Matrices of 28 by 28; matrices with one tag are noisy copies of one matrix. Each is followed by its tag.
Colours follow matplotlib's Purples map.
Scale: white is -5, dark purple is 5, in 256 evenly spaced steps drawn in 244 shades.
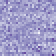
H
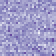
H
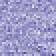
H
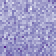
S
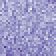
S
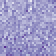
S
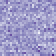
H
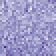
S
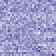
H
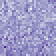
S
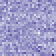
H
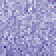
S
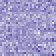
H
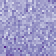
S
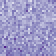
S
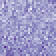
S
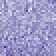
S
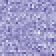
H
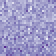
S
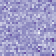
H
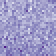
S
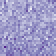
S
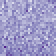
S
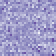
H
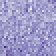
S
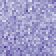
S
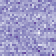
H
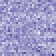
H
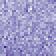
S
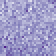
S
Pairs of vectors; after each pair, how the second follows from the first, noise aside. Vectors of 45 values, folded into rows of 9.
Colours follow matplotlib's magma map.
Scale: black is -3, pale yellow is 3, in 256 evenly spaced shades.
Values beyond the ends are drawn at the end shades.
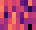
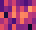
sign-scrambled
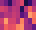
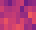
shrunk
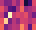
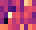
sign-scrambled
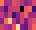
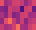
shrunk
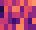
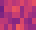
shrunk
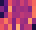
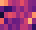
sign-scrambled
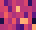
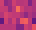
shrunk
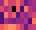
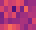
shrunk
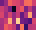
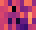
sign-scrambled
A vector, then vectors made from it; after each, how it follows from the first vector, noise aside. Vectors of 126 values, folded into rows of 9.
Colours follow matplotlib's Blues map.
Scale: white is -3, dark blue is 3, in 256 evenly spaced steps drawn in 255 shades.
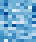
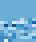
partly zeroed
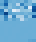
partly zeroed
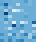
partly zeroed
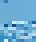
partly zeroed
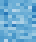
shrunk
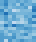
shrunk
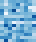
sign-scrambled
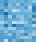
shrunk
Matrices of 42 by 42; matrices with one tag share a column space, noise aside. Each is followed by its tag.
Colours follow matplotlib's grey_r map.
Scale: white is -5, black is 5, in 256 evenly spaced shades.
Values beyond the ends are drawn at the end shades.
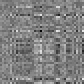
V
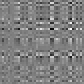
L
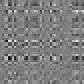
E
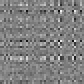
E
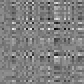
L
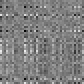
V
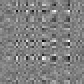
E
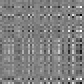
V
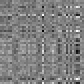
V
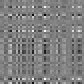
V
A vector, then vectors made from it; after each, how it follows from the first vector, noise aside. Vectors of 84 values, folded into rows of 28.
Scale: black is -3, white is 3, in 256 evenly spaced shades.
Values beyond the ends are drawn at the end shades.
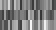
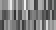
reversed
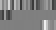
partly zeroed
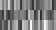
copied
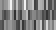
reversed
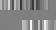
partly zeroed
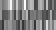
reversed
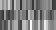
copied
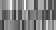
reversed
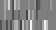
partly zeroed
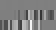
partly zeroed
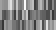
reversed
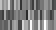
copied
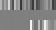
partly zeroed
